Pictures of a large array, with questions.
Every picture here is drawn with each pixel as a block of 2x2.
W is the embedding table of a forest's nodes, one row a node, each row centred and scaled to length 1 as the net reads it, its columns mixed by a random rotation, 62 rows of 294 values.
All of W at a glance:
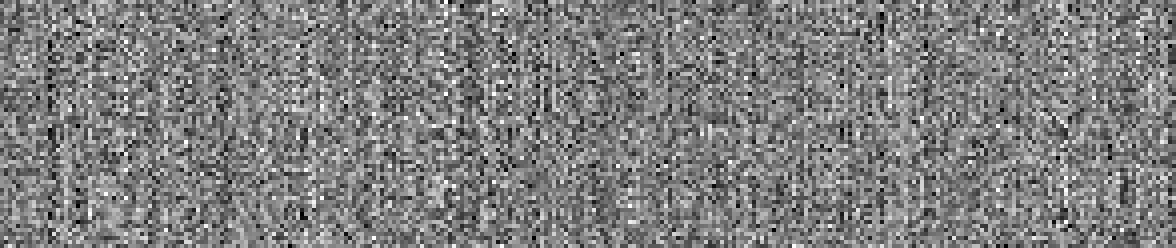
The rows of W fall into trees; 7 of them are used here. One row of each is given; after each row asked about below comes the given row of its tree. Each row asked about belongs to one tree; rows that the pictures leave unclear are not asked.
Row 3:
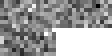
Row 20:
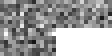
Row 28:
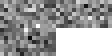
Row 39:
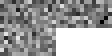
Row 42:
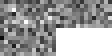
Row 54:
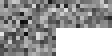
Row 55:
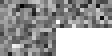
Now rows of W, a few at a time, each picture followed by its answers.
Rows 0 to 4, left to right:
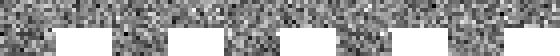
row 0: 3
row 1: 20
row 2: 20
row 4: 42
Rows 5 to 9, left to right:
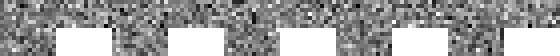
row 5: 55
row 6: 42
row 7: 3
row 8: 55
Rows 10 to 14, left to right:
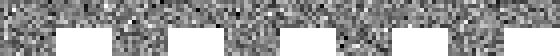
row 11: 54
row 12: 42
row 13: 55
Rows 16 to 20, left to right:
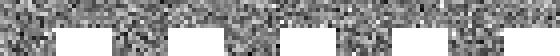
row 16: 3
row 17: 54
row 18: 55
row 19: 42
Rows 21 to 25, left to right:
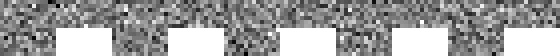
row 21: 54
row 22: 42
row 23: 3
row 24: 42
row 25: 54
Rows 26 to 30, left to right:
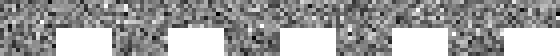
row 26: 42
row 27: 42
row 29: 20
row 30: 20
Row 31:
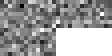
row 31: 55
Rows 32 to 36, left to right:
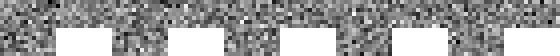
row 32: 54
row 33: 54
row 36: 39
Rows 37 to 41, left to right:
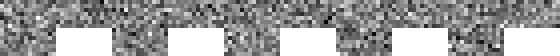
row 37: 54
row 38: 42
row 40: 28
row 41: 55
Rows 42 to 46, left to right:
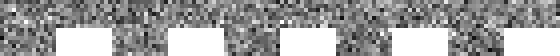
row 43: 39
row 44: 55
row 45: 3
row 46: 20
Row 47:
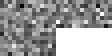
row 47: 55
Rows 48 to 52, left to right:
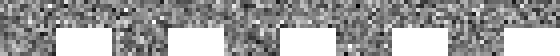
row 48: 55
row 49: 42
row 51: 55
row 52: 54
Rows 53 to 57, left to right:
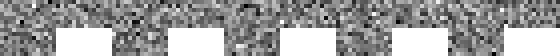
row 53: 54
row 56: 20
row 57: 54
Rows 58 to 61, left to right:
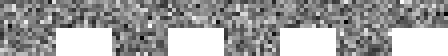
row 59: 28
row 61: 20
